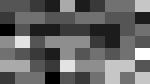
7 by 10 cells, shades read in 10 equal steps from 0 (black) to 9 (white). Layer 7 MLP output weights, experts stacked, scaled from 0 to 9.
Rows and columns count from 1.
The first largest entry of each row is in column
10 2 10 2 10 5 8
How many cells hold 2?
10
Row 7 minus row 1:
-1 1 2 -1 -3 1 2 3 0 0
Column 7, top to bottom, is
2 4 1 2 4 5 4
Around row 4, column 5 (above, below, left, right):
2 5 5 5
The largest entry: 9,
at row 5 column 10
